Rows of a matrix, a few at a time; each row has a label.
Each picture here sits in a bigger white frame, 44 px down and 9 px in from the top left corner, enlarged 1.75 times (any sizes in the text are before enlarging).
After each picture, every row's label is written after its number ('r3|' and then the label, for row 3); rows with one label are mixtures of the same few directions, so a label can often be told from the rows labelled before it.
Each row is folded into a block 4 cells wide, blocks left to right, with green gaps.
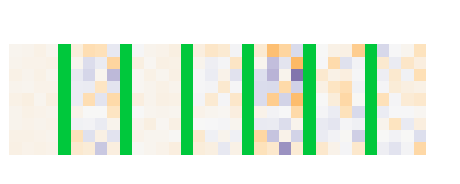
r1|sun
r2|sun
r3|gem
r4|sun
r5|sun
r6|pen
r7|gem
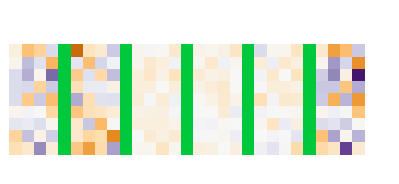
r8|sun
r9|gem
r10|sun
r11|pen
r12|gem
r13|sun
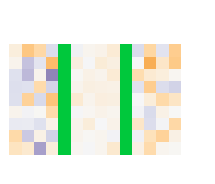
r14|sun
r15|gem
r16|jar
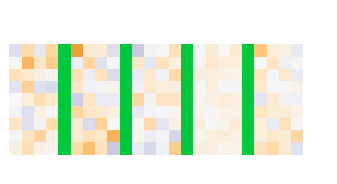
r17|jar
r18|gem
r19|gem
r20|jar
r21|gem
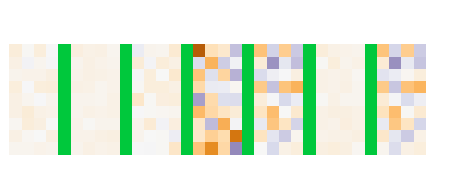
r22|jar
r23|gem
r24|gem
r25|gem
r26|jar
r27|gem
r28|jar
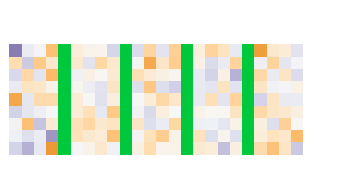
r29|gem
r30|pen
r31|jar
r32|sun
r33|gem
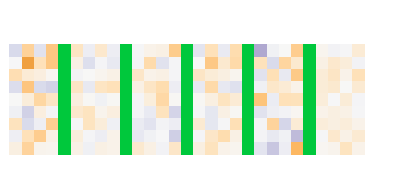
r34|jar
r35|jar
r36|pen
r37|jar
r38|gem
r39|sun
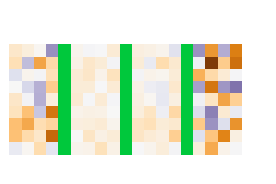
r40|pen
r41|sun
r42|pen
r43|jar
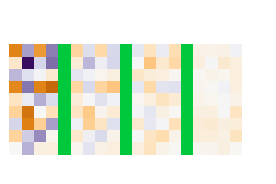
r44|jar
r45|jar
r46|jar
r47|pen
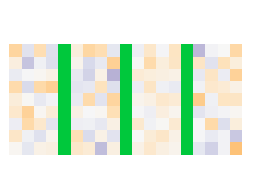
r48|jar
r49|sun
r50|jar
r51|gem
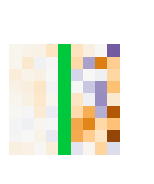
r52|pen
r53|pen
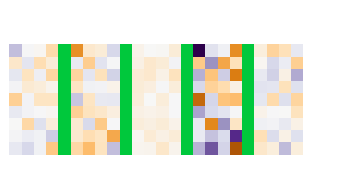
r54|gem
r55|gem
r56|sun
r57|gem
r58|sun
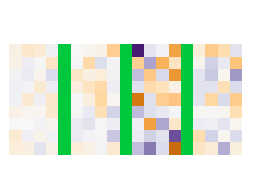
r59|sun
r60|pen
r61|gem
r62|sun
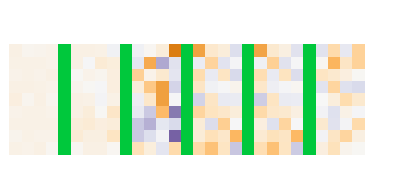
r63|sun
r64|pen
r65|pen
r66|gem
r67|gem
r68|jar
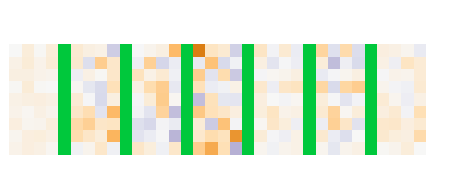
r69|jar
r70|pen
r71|pen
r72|gem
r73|jar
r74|jar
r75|pen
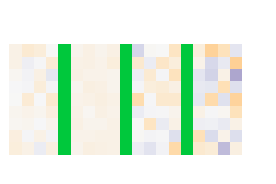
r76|sun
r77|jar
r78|gem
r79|sun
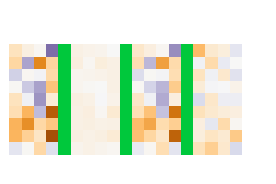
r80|pen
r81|pen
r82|pen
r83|gem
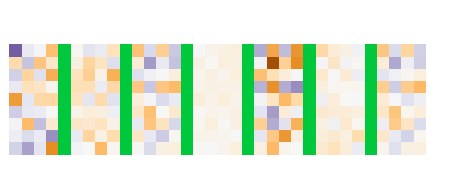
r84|gem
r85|sun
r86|jar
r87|gem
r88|jar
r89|gem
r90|jar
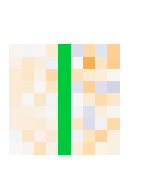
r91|sun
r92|jar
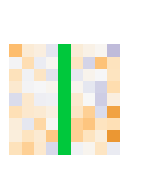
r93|gem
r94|pen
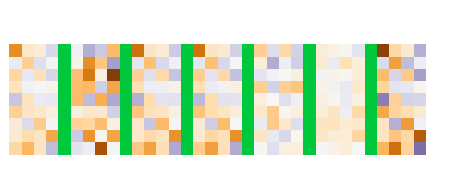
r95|gem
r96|sun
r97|gem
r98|gem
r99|jar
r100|pen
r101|gem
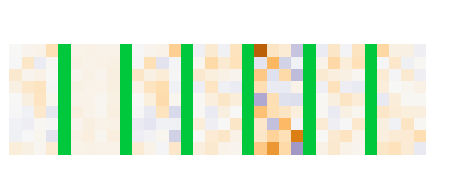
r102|pen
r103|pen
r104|pen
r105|jar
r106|gem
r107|jar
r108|gem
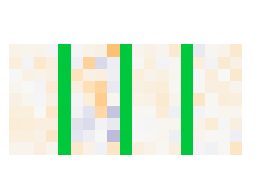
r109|pen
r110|pen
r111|pen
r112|gem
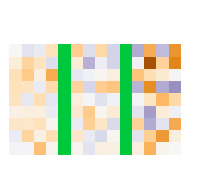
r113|sun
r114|jar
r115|jar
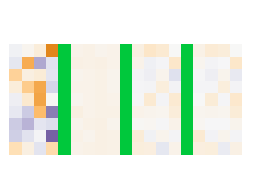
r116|pen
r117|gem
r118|sun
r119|sun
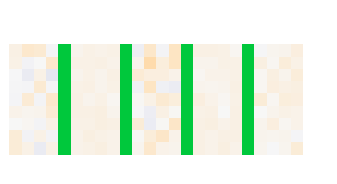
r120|sun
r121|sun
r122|jar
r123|pen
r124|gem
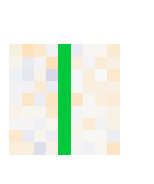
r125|sun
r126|gem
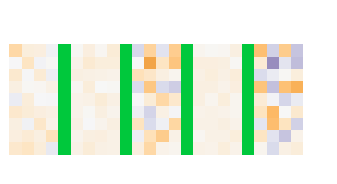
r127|gem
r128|jar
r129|jar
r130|sun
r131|jar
